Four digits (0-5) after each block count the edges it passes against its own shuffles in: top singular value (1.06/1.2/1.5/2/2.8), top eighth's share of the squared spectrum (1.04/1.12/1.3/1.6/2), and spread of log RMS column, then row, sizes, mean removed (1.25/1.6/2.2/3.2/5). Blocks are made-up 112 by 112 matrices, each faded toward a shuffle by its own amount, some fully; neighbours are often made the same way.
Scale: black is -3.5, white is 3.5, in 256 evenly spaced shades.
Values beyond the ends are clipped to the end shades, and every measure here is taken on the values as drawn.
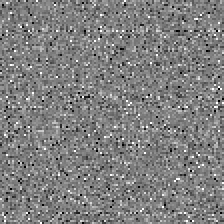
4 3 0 2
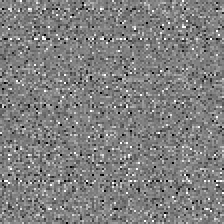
4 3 1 2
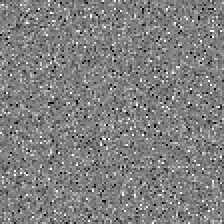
0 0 0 0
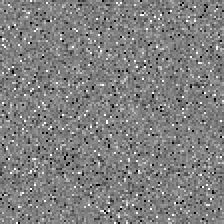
0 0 0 0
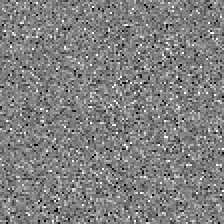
3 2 0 0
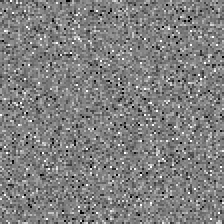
2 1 0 0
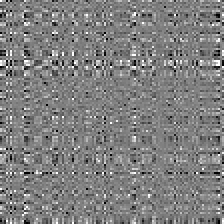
5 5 4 4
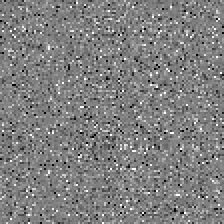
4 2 1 1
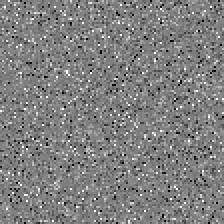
0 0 0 0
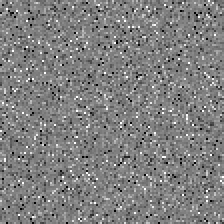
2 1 0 0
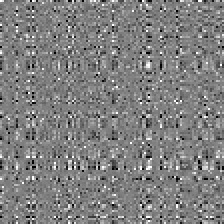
5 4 4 4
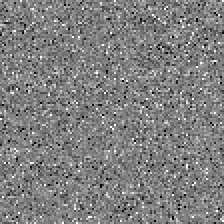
1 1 0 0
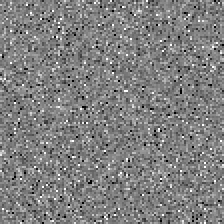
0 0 0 0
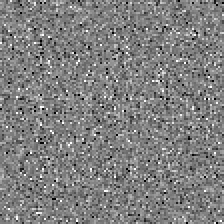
2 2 1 1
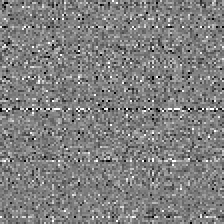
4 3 2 3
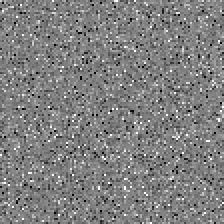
2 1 0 0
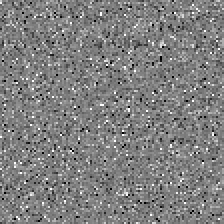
3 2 1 0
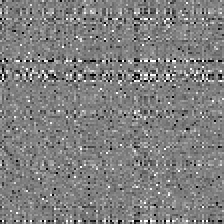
5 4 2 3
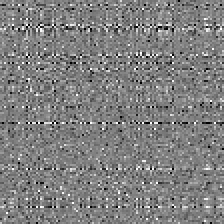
5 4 3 4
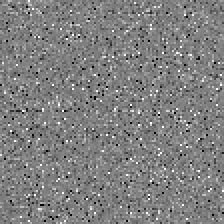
2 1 0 0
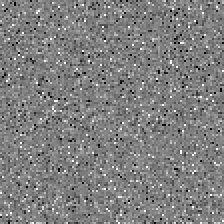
2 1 0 0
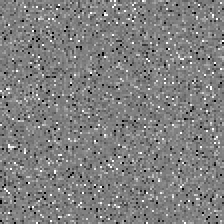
0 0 0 0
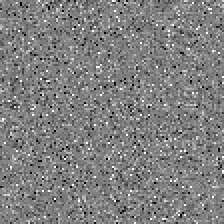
2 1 0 0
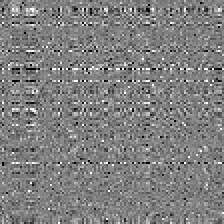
5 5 3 4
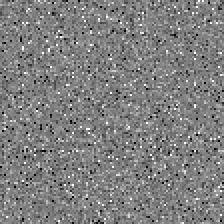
2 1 0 0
